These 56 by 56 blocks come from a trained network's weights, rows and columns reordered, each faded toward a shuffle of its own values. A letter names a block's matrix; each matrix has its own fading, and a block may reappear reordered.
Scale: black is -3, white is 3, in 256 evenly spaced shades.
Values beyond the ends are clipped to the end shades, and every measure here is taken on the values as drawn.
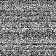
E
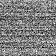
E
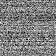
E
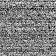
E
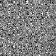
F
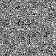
F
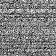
E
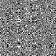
F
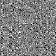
F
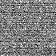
E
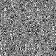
F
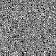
F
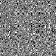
F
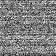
E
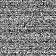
E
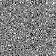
F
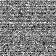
E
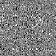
F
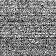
E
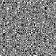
F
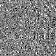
F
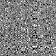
F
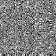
F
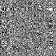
F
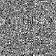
F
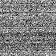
E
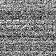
E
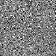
F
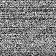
E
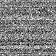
E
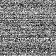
E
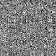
F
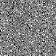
F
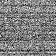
E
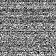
E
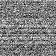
E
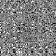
F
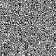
F
